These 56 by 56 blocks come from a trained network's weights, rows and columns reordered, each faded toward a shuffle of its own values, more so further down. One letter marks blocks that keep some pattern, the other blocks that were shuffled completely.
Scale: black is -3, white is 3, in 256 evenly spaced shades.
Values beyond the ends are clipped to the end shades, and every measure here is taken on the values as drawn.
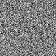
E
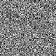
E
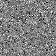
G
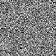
E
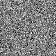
G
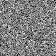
G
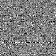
E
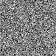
G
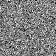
G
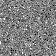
G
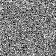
G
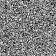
G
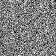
G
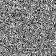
G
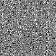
E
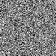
E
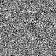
E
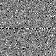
E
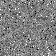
G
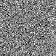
E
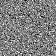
G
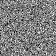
G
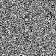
E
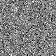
G
